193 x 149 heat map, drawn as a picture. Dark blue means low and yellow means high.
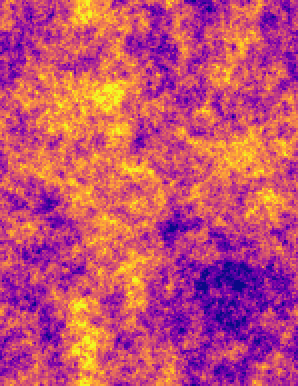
On average the colour sits 50% of the way up the scale. The ninth with the lowest average is the bottom right. No single row or column stands out from its neighbours.
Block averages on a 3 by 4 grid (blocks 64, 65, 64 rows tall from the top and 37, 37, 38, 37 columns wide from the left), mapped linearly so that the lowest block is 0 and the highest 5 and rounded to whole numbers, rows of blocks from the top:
3 5 2 3 / 3 5 3 4 / 2 5 1 0
